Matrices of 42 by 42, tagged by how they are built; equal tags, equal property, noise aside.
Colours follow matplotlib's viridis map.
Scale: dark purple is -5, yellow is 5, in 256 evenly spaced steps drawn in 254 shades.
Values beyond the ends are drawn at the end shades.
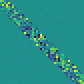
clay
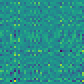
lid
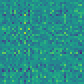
lid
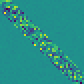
clay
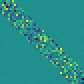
clay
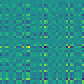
lid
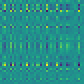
lid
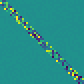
clay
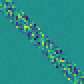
clay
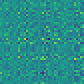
lid
